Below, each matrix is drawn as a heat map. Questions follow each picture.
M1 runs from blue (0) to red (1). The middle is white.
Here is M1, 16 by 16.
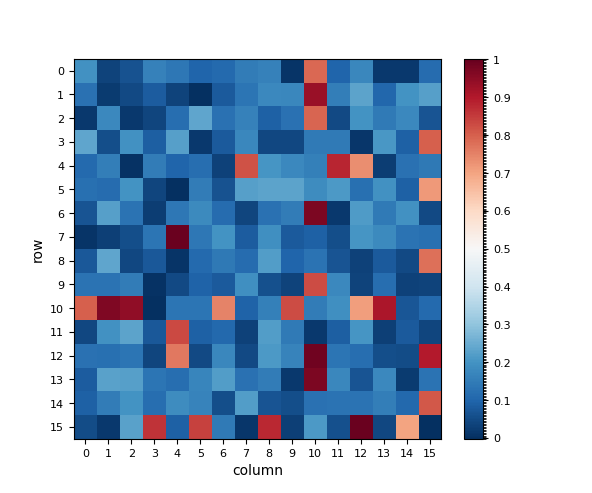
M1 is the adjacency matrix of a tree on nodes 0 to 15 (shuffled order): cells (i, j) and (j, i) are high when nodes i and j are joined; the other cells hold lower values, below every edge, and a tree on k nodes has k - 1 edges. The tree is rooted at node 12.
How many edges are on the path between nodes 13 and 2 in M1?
2
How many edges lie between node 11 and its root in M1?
2
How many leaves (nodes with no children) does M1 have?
12
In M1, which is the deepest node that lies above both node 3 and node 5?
15
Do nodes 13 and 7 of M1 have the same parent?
no
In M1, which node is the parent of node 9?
10
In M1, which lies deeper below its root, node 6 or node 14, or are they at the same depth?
the same depth
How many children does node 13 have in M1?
0
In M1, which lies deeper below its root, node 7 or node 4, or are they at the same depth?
node 7
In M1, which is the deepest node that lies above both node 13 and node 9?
10
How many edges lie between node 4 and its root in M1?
1
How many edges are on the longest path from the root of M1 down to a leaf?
2
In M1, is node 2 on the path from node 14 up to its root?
no
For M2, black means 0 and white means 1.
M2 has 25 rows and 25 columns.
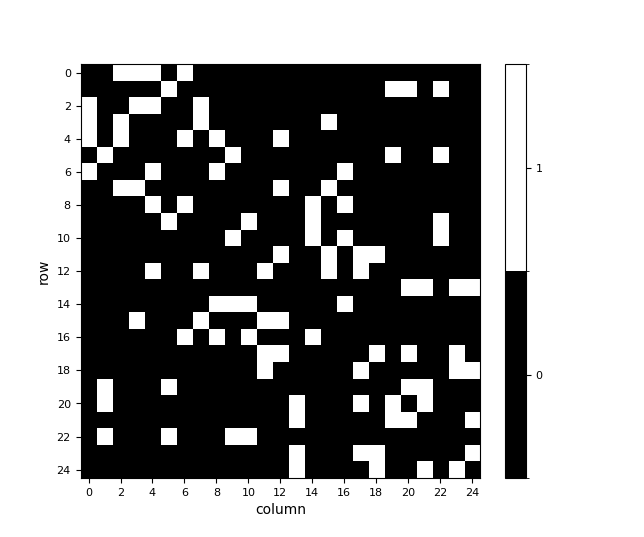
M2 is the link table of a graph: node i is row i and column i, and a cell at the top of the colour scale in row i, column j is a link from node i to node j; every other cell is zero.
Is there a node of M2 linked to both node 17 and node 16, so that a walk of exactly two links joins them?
no
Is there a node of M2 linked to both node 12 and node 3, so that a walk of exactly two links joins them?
yes
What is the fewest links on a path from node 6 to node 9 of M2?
3
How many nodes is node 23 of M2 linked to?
4
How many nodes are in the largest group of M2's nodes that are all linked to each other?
3
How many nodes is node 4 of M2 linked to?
5
